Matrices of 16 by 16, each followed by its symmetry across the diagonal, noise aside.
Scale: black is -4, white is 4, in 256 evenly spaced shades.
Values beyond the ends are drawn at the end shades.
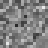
symmetric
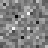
symmetric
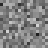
neither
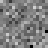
symmetric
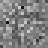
symmetric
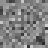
symmetric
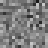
neither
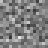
neither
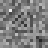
symmetric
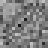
symmetric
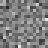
symmetric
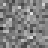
neither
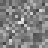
symmetric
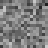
neither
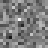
neither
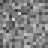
symmetric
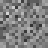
symmetric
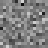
neither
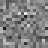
neither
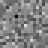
symmetric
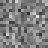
neither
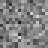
neither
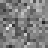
neither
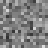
neither
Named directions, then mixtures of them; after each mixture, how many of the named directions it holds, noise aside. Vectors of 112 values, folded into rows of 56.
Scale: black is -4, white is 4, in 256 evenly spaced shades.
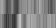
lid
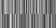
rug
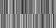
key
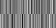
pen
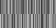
two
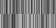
three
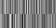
two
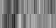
one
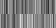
two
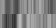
one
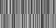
two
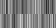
three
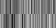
two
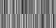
one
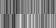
three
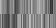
three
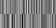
two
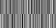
one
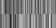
two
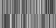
three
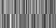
one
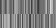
three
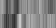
one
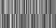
one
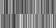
two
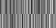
two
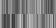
three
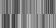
three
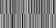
one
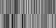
three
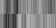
one
